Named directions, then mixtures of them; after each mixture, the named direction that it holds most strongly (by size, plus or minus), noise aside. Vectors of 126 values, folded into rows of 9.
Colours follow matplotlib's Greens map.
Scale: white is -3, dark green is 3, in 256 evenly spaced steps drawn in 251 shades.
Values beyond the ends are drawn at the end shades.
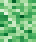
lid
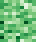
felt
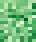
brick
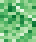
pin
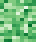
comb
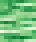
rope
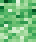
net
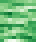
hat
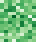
pin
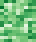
comb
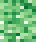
felt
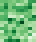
brick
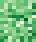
brick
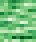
rope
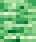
hat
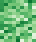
brick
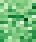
brick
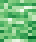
hat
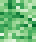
pin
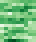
hat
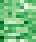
felt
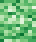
pin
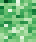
net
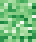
brick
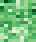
net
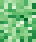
brick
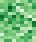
pin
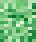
brick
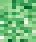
felt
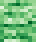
hat
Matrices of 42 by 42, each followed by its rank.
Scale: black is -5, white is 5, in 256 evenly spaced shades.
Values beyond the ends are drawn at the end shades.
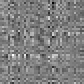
five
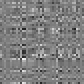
three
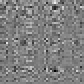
five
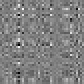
three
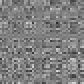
three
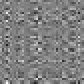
three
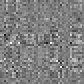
five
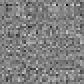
five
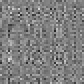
five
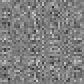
five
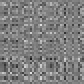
three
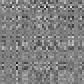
three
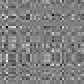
three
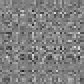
five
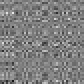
three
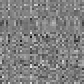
five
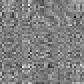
five
